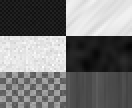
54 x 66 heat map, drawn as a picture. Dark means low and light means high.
It is made of 3 by 2 panels. Panel 1,1: very low, checkered, faint in contrast. Panel 1,2: very high, slanting up to the right, faint in contrast. Panel 2,1: very high, fine-grained, faint in contrast. Panel 2,2: very low, blotchy, faint in contrast. Panel 3,1: middling, checkered, strong in contrast. Panel 3,2: low, streaked downward, faint in contrast.
